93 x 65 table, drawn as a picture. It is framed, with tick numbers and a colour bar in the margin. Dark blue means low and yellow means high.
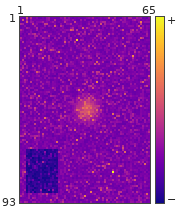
Neither half mirrors the other. The ninth with the highest average is the centre. A single bump stands in the centre. An odd patch, lower than its surroundings, sits in the bottom left.
